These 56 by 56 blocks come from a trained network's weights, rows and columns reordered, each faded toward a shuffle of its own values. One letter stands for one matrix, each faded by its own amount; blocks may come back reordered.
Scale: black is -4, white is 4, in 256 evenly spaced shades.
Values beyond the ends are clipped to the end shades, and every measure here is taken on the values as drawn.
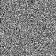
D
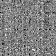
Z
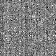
Z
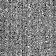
Z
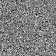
D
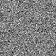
D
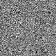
D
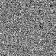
D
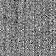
Z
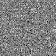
D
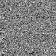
D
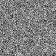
D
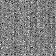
Z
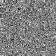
D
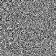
D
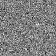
D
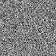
D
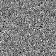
D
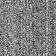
Z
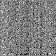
Z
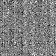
Z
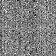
Z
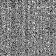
Z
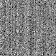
Z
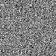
D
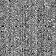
Z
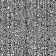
Z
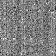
Z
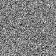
D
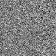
D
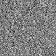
D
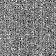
Z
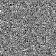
D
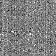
Z
